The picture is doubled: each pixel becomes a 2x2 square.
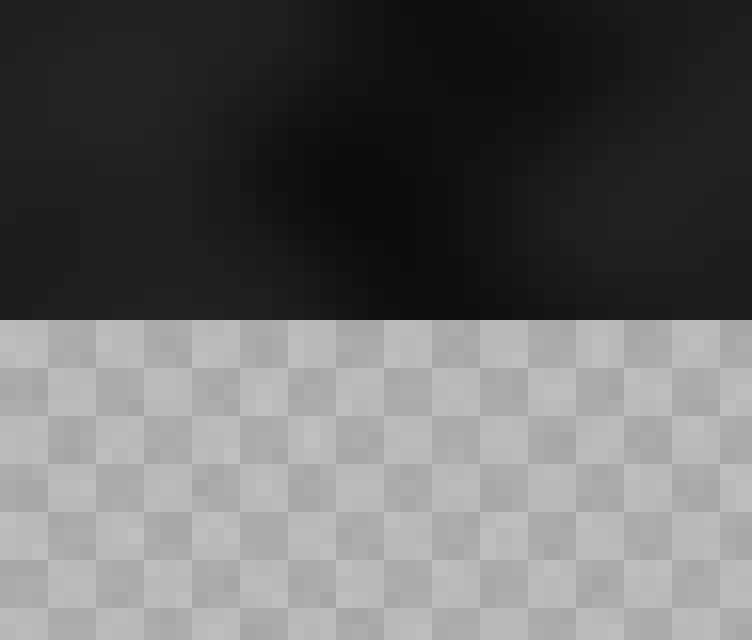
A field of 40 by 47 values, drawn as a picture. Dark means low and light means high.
It is made of 2 by 1 panels. Panel 1,1: very low, smooth, faint in contrast. Panel 2,1: high, checkered, faint in contrast.
